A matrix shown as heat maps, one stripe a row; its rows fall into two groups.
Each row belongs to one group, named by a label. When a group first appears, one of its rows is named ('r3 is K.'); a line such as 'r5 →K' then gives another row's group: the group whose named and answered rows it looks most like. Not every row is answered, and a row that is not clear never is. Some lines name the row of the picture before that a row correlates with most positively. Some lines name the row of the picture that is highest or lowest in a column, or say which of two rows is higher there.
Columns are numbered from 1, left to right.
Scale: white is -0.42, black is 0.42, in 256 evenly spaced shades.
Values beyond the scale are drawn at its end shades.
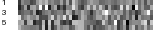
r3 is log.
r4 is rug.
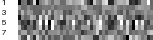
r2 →log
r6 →rug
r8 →log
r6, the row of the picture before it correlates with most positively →2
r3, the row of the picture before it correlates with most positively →5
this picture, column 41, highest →4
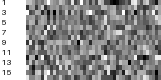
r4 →log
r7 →log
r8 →rug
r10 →log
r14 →rug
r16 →log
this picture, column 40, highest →12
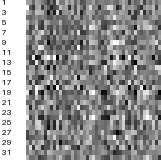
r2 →rug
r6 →log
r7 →rug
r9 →log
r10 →rug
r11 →log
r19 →log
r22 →rug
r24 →log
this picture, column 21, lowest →29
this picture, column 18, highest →16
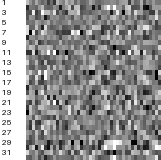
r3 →rug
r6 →log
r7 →rug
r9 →log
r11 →rug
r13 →log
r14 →log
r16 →log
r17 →log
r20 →log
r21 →rug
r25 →rug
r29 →log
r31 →log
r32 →log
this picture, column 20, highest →15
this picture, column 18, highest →23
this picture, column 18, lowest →7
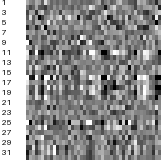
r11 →log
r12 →log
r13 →rug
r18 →log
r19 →log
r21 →rug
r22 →log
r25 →rug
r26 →log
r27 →rug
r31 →rug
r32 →rug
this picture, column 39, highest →8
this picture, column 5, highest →4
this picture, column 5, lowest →26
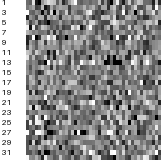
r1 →rug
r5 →log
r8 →rug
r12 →log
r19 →rug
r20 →log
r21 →log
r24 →log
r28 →log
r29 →rug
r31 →log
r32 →log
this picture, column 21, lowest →3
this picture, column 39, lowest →17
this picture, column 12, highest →30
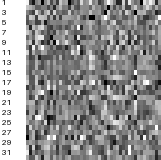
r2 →log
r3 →log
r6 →rug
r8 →rug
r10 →rug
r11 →rug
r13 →log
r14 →log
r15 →rug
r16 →log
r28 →rug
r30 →rug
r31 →rug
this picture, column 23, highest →4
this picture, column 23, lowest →17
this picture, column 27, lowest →4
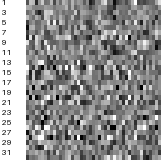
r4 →log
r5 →rug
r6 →rug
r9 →log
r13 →rug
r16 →rug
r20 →rug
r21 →rug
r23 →log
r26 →log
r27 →rug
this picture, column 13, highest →15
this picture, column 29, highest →26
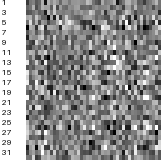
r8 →rug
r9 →log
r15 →log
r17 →log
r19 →rug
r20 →log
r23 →log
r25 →log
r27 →log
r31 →rug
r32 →rug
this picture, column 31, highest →1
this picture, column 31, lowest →13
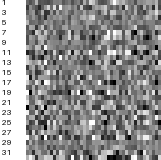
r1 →log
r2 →rug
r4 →log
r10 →log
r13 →log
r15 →rug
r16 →rug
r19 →rug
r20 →log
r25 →log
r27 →rug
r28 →log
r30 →log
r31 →rug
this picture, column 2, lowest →32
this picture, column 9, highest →31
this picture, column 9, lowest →32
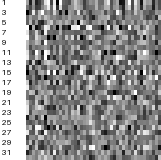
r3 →rug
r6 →rug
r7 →log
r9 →log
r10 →rug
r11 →log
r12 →log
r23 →rug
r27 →log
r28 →rug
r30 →log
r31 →rug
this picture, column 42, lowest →16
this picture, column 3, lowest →3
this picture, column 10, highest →8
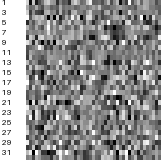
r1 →rug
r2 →log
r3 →rug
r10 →rug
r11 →rug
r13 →log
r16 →log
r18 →rug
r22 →log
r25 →log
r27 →log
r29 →log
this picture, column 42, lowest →15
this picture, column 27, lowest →8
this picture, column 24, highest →4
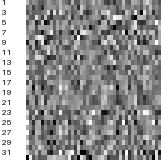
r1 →log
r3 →rug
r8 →rug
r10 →rug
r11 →log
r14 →log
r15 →rug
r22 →rug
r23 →log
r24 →rug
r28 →log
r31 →rug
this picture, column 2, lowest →32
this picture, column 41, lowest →23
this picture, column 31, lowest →4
